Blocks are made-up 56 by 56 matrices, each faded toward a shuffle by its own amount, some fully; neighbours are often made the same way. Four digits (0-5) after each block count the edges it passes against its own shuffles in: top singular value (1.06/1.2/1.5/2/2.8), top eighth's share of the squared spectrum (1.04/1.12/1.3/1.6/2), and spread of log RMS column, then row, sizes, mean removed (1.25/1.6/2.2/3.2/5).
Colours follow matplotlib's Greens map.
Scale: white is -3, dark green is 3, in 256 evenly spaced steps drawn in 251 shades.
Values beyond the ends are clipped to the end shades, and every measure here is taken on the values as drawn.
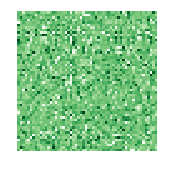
3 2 1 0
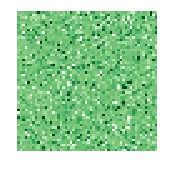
0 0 0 0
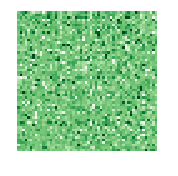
3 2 1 1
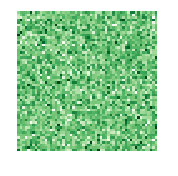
0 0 0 0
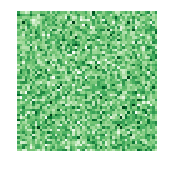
0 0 0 0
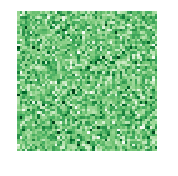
0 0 0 0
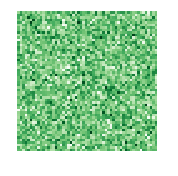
0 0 0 0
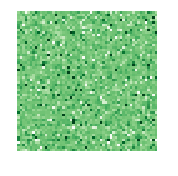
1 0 0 0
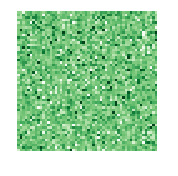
0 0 0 0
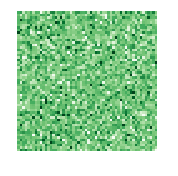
2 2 1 0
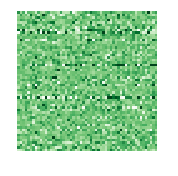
2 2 0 3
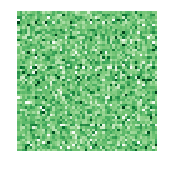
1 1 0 1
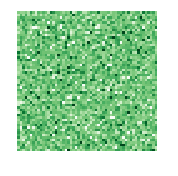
1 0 0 0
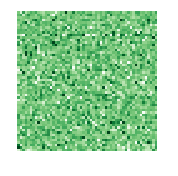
1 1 0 1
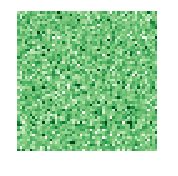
1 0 0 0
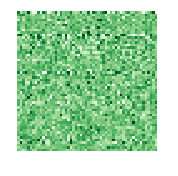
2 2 0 2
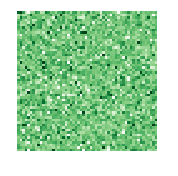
0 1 0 0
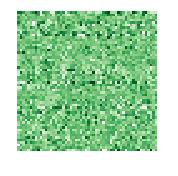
1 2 0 3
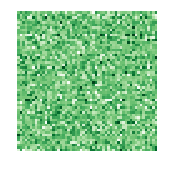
1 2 0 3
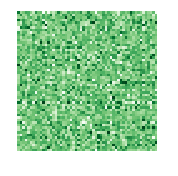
1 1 0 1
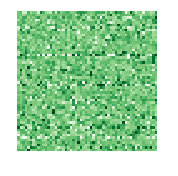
1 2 0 2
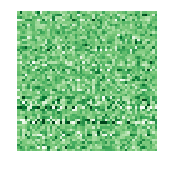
2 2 0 3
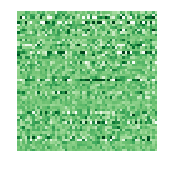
2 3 0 4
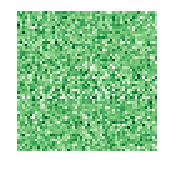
1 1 0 2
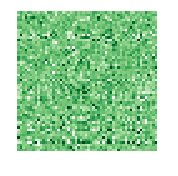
4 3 1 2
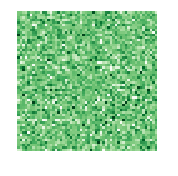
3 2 0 1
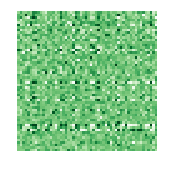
4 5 2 3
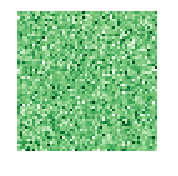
2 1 0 0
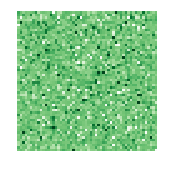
0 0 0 0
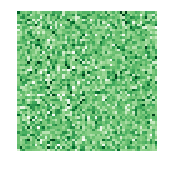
1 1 1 1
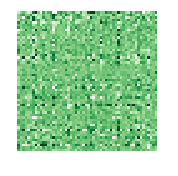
2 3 3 3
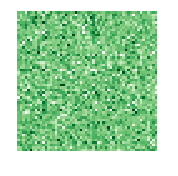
1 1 1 1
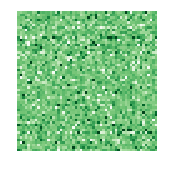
1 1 0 1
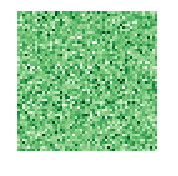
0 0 0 1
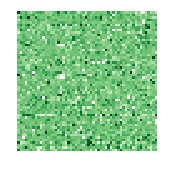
1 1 0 1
